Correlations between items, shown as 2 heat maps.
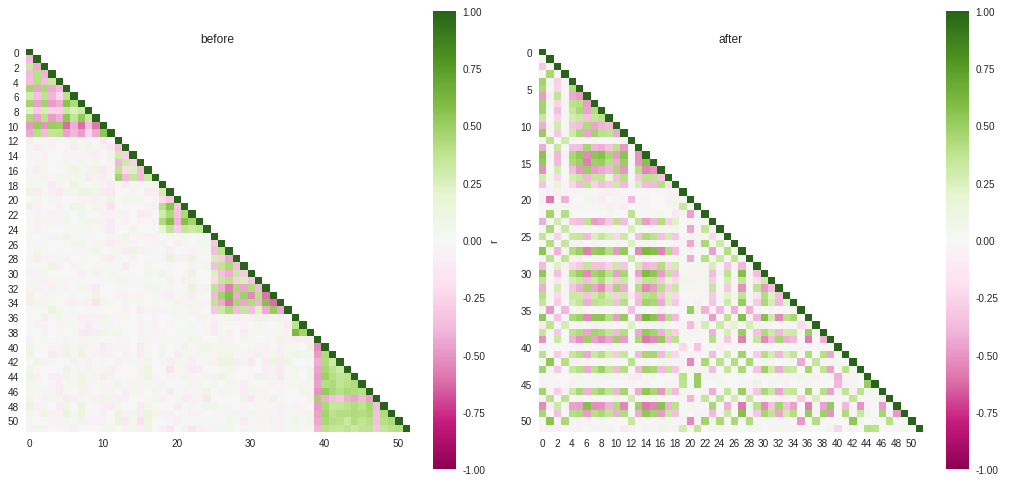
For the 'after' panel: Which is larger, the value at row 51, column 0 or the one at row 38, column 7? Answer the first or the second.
the second
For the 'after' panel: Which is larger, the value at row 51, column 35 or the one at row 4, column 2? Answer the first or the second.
the first
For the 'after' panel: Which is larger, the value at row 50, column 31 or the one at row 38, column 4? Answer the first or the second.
the second
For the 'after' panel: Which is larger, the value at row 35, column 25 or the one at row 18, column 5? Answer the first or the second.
the first
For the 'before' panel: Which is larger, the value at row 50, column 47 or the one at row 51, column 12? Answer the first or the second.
the second
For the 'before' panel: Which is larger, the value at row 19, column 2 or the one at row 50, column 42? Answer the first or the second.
the second
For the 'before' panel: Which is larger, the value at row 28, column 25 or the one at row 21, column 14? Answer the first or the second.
the first
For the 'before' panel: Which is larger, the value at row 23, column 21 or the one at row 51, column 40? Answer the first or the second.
the first
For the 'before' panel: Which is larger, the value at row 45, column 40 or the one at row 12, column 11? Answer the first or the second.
the first
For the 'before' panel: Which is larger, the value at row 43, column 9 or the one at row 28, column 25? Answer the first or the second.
the second
